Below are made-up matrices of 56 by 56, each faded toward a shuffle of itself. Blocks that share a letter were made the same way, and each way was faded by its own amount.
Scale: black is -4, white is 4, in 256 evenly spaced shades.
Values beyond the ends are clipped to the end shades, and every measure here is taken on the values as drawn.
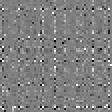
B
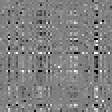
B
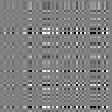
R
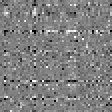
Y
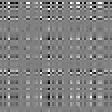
R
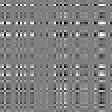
R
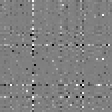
B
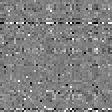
Y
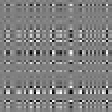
R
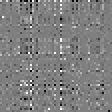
B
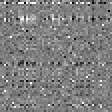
Y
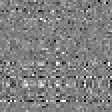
Y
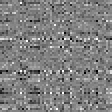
Y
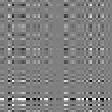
R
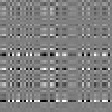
R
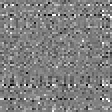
Y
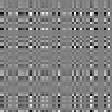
R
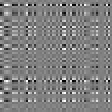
R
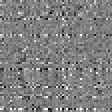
Y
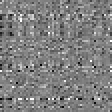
Y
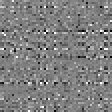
Y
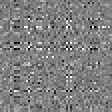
Y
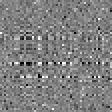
Y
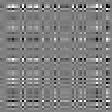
R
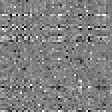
Y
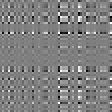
R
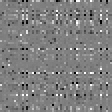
B
